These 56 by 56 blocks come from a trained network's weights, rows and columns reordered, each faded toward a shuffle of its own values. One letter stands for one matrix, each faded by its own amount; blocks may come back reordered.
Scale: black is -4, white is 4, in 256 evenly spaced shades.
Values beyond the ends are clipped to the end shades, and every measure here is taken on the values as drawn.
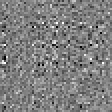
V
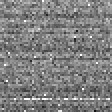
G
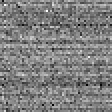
G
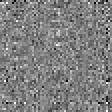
V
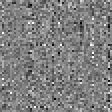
V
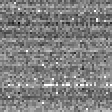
G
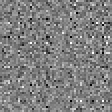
V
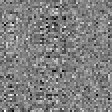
V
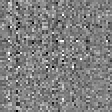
V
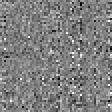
V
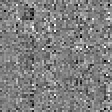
V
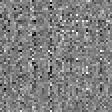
V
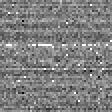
G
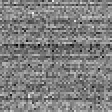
G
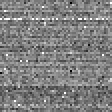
G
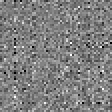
V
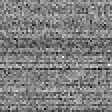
G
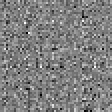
V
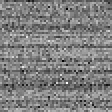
G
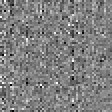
V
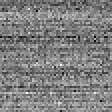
G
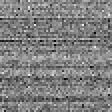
G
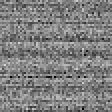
G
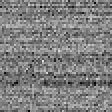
G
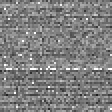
G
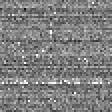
G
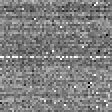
G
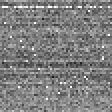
G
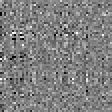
V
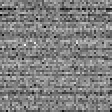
G
